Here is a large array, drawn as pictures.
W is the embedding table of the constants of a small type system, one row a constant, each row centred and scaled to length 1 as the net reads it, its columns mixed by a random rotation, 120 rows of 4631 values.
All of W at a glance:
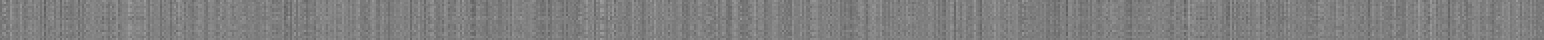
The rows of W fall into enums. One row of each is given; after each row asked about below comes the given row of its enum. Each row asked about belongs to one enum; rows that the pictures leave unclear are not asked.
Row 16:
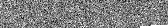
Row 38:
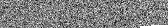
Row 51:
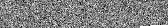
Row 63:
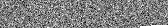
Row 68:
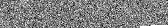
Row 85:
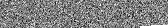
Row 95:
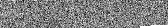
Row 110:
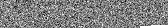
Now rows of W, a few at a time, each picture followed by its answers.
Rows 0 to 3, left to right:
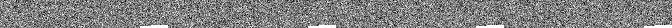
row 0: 110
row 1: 16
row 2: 51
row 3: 51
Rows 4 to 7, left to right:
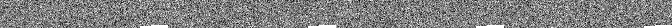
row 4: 38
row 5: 16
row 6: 95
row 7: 63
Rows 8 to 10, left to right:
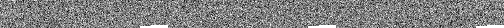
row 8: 95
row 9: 110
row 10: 38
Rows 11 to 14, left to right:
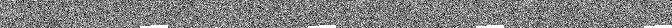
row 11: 95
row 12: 63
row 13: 68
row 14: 68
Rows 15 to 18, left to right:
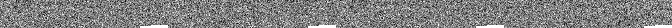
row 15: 110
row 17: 110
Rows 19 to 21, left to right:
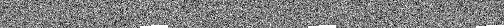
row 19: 38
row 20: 110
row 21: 51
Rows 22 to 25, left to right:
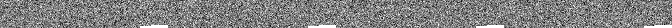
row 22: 38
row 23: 68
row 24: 110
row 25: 51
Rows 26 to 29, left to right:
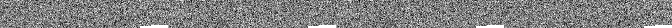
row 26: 38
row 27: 95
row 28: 95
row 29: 38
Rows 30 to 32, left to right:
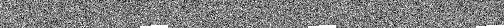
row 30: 16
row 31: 110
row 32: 51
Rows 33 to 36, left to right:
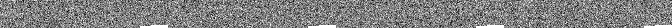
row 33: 95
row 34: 110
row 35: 38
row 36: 68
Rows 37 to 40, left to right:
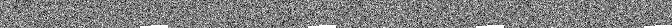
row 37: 110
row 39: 63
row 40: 63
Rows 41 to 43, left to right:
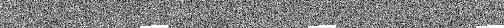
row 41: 16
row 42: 95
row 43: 38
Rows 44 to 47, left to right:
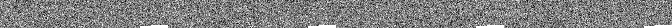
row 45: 16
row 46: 38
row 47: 95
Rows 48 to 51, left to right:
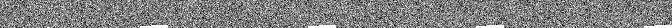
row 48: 63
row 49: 68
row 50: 51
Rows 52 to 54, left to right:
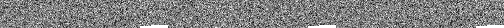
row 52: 38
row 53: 63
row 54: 38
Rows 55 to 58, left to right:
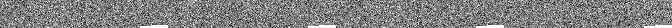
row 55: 63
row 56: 68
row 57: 63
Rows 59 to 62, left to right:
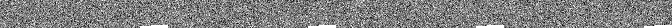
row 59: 85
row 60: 16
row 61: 68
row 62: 51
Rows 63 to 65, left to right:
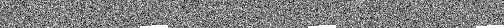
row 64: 110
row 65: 68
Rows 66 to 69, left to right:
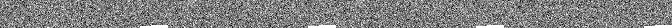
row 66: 63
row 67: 68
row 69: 110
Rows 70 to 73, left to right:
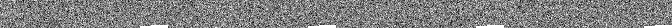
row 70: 95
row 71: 63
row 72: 38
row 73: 110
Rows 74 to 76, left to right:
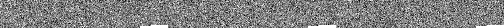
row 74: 16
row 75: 51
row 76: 95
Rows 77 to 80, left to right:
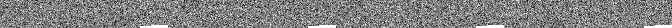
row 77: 38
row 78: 110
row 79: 63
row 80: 95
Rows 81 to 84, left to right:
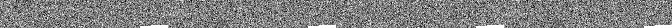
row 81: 110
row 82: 95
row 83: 85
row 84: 95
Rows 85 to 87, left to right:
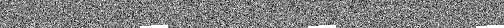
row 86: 51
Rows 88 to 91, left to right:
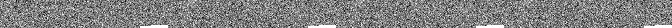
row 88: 110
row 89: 68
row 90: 68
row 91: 68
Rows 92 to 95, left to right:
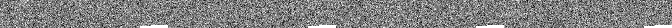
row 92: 68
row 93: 38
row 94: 63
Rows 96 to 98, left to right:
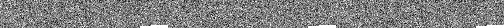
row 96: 16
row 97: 110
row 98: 16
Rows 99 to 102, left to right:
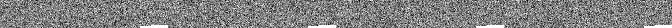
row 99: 38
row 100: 51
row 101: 95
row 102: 95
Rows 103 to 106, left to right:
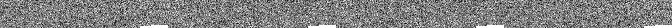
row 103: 38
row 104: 16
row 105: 16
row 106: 38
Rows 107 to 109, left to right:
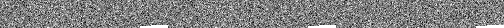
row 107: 63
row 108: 63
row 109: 85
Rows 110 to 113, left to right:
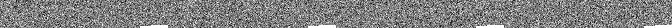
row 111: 68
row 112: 38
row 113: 85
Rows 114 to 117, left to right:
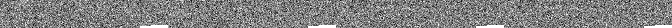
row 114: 68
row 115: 95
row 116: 110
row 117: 110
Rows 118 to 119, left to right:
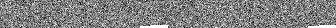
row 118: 51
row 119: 63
